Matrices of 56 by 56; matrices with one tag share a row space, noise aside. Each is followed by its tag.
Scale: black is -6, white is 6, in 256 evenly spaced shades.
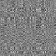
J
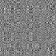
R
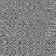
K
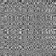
K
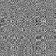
J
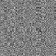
J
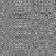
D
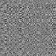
K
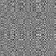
J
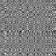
K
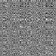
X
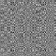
J
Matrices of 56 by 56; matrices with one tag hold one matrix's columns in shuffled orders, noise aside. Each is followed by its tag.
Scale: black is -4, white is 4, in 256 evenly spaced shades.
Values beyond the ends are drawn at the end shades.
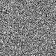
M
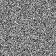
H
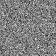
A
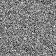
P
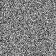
H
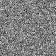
M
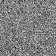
P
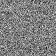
P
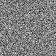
M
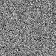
H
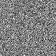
H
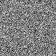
P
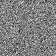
P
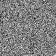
A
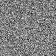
H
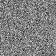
H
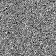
M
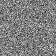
A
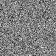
A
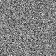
H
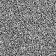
M
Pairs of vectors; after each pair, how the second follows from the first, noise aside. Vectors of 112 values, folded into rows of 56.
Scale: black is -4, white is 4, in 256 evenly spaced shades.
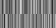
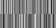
reversed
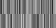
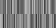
reversed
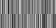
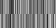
reversed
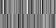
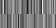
sign-scrambled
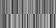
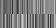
sign-scrambled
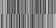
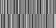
sign-scrambled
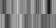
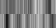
reversed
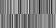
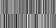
reversed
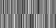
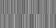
shrunk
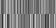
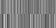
shrunk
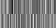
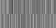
shrunk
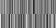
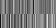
sign-scrambled
